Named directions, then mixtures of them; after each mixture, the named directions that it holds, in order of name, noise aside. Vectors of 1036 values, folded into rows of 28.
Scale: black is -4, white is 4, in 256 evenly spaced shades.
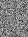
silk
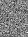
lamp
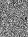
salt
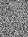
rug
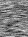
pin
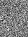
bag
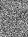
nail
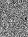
salt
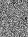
salt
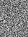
bag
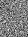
bag, nail, rug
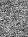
bag, pin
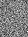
rug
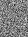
lamp, salt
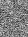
lamp, pin, salt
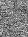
lamp, pin, silk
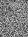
rug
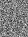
bag, salt, silk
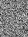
rug, silk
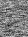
pin, rug
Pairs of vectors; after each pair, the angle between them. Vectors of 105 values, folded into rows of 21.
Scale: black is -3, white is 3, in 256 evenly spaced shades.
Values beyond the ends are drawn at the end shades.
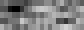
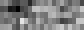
nearly parallel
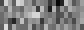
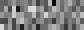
orthogonal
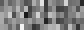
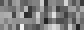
nearly parallel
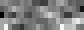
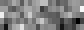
nearly opposite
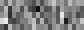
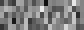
orthogonal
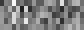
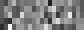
orthogonal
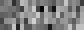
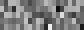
partly opposed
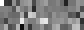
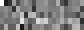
nearly parallel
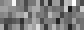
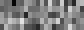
nearly opposite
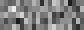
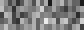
orthogonal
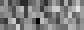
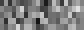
nearly parallel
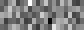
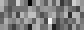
nearly opposite
